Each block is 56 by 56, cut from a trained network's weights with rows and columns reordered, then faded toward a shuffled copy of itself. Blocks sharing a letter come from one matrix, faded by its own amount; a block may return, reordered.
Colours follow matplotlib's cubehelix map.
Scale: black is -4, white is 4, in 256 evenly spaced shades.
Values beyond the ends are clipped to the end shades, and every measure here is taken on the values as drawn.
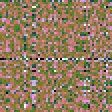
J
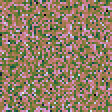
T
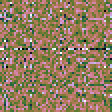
J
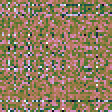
J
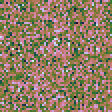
T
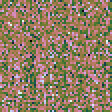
T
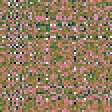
J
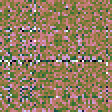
J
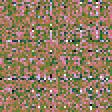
J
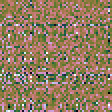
J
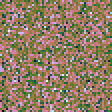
T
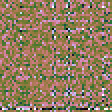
J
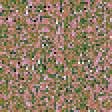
T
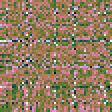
J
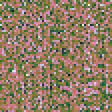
T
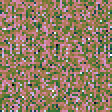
T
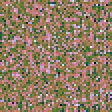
T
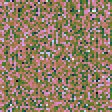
T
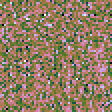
T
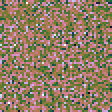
T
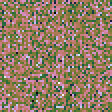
T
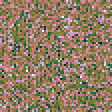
T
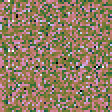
T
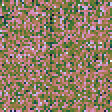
T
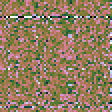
J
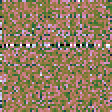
J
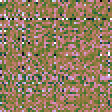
J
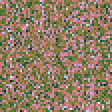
T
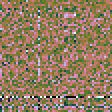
J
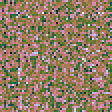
T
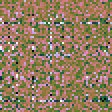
J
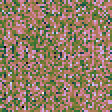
T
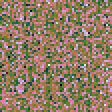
T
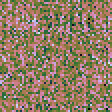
T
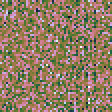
T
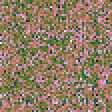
T
